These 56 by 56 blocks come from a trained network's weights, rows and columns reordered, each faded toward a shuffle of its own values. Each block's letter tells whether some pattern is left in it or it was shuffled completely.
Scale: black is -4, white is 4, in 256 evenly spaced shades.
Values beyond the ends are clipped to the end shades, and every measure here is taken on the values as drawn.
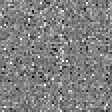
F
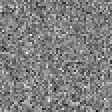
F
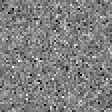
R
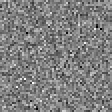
R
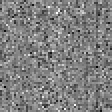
F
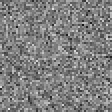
R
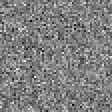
R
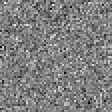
R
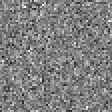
F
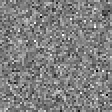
R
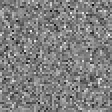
F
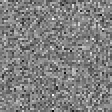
F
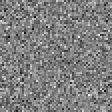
F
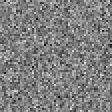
R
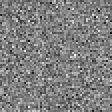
F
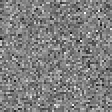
F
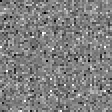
F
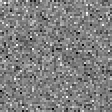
R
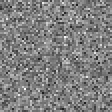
R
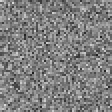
F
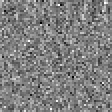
F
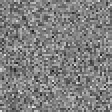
F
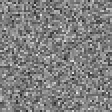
R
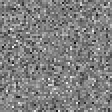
F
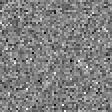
F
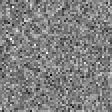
F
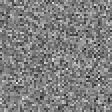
F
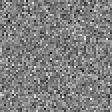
F
